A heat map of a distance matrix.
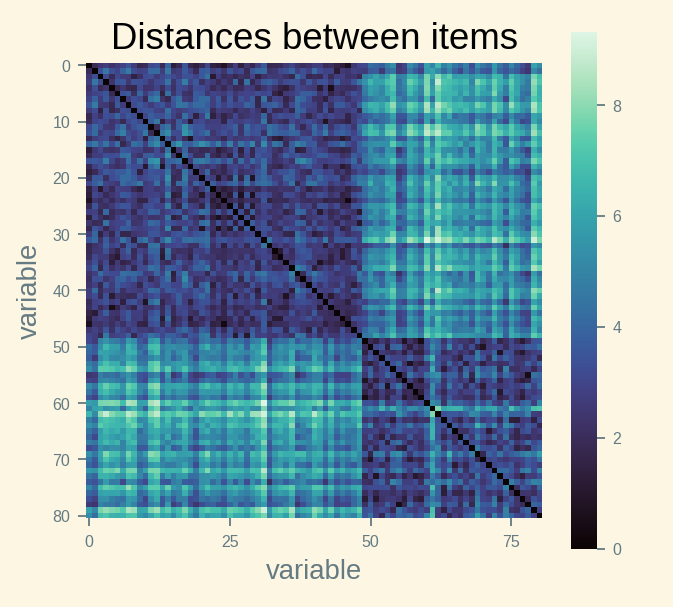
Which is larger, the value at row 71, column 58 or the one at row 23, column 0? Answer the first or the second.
the first
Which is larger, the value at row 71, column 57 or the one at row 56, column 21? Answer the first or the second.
the second
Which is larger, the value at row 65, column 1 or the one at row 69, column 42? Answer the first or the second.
the second
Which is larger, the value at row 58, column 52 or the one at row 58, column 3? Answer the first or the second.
the second
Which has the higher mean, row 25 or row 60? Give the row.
60
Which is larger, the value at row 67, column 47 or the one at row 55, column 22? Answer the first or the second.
the first
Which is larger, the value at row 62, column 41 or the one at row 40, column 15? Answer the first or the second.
the first
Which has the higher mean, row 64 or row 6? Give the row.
64
